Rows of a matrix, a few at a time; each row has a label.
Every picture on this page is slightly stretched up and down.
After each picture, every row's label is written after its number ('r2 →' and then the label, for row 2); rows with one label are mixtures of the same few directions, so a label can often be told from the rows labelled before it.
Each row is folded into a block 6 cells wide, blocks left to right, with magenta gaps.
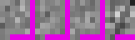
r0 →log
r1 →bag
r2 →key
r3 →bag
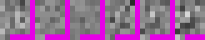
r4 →key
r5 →log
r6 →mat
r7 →bag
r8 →bag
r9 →bag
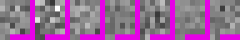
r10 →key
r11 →log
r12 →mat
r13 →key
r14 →key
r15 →mat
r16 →key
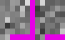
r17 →bag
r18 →mat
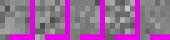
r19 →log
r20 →bag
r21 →bag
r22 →log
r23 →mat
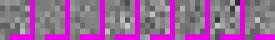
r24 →key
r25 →bag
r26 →key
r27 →key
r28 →log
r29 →log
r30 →bag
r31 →mat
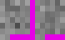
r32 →mat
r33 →log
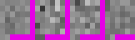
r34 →log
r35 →log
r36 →mat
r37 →key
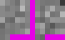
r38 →log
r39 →bag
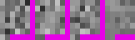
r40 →bag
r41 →log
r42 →key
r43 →mat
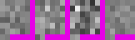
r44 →key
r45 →key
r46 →log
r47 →bag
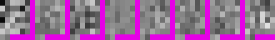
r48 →log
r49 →log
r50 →key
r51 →bag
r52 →key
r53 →log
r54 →log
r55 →key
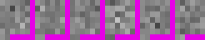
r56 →key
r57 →log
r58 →log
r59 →mat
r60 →mat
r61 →log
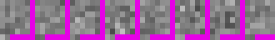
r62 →bag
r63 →bag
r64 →log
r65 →bag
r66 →log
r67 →log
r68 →key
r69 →bag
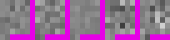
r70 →key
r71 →log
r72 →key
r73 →mat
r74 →key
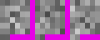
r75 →mat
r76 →log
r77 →mat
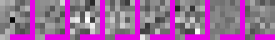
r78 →mat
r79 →bag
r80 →key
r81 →key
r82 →bag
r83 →key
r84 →log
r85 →mat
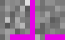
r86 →bag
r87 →bag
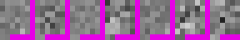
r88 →key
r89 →mat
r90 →log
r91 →log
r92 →mat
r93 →bag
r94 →mat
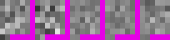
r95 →bag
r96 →key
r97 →key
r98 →key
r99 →mat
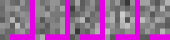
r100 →mat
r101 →log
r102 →mat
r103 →key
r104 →log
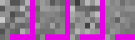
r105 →log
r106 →mat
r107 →mat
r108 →mat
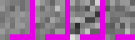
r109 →key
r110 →log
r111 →bag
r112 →key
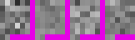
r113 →mat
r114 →mat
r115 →mat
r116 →mat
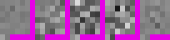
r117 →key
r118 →bag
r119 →mat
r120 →key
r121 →mat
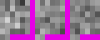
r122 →key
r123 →mat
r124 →bag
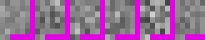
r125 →mat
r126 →key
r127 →bag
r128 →bag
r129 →log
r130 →log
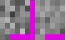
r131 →log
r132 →mat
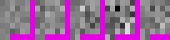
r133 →key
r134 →log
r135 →key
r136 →key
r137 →key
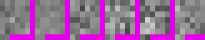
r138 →mat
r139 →log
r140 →key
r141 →key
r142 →log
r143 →mat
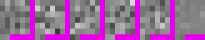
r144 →key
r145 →key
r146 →bag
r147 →bag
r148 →key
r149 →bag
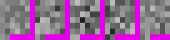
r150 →bag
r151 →log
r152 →mat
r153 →mat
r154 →key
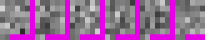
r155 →key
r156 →log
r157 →log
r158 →bag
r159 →key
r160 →mat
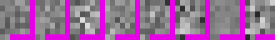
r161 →key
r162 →key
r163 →mat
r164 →mat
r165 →bag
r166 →log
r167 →log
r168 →bag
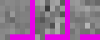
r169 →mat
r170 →key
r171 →mat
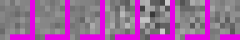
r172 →key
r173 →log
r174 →key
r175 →key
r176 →log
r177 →mat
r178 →key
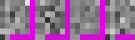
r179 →bag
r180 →mat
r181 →bag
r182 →bag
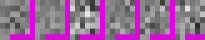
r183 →mat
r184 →key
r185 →key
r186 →bag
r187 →bag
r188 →key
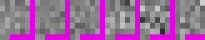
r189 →key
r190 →bag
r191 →bag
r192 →key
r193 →key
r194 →bag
